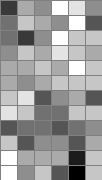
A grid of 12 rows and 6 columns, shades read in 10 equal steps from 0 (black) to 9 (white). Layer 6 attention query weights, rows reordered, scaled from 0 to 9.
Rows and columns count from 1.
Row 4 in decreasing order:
8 7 7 6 6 5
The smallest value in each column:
2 2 3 3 0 3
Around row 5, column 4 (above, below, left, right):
8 7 7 9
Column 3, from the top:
5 6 5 6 7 6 3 4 4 5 6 7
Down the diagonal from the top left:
2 7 5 8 9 7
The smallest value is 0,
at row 12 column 5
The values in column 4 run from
3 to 9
